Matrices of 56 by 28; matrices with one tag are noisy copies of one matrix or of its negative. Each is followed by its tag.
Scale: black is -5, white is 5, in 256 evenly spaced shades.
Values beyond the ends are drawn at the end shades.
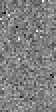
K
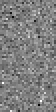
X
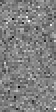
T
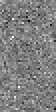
T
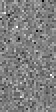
K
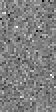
K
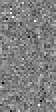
X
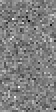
T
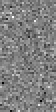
X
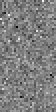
K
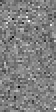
T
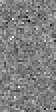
T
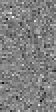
X
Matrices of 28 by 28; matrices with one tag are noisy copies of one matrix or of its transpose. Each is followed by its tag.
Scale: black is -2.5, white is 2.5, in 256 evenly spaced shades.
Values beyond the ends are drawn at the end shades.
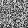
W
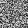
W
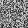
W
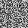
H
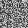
H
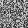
W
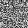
H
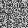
H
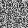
H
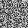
H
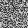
H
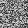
W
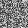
H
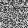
H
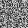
H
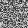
H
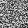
W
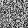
W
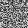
H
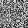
W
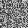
H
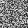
W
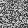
W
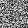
W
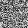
H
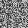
H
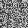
H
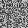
H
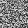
W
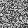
W
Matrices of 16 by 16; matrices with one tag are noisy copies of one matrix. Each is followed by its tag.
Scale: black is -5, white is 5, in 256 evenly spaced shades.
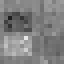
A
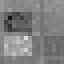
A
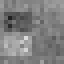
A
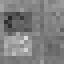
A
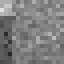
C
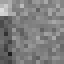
C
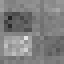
A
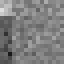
C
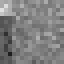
C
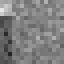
C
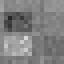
A
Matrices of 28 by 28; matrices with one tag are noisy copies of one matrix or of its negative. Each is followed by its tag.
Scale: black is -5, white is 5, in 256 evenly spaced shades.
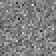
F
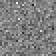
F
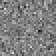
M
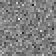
F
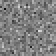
M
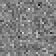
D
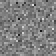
F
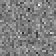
D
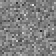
F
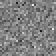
F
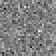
M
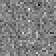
D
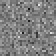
D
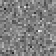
M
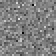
F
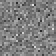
F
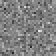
M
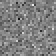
F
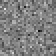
M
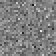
F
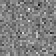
D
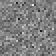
F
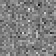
D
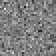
M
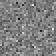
F
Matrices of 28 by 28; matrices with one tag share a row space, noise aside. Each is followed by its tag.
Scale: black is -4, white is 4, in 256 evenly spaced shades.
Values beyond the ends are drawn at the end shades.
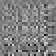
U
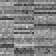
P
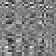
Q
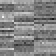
P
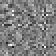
Q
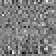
U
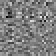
Q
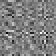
Q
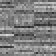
P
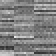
P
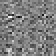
Q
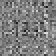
U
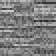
P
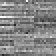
P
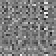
U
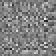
U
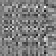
U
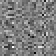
Q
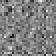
Q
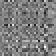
U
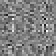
Q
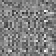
U
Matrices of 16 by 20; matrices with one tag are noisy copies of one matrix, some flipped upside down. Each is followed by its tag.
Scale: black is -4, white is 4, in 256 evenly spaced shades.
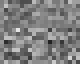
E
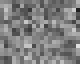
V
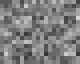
V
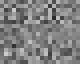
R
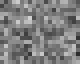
V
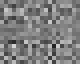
R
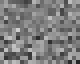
E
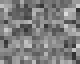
V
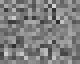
R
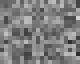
V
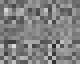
R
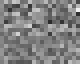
E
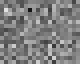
R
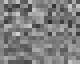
E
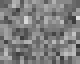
V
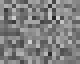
R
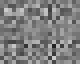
R
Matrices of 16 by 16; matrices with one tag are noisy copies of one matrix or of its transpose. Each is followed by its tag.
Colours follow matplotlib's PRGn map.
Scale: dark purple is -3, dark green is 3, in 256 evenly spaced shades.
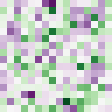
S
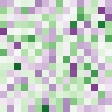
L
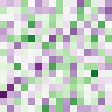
L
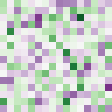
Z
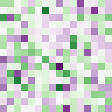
Z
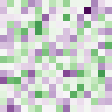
L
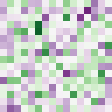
L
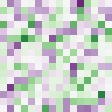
L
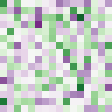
Z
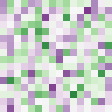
L
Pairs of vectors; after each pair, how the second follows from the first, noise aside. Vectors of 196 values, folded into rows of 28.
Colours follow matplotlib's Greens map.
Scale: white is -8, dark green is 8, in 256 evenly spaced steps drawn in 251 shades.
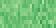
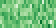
scaled up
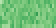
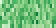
scaled up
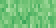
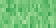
negated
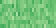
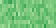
negated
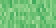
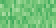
shuffled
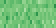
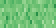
copied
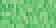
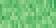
shuffled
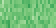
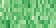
scaled up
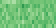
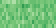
copied
